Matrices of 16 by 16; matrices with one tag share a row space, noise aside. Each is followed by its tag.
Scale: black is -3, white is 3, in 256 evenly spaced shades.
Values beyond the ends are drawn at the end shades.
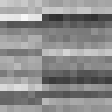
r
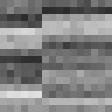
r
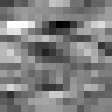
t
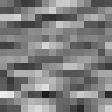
t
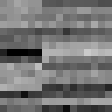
r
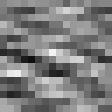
t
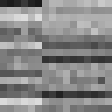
r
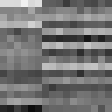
r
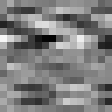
t
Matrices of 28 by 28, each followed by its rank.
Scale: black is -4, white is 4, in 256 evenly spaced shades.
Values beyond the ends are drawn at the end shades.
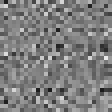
five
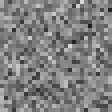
full rank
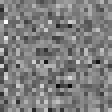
five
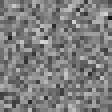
full rank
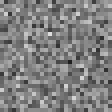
full rank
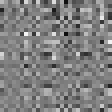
three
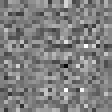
five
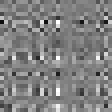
three
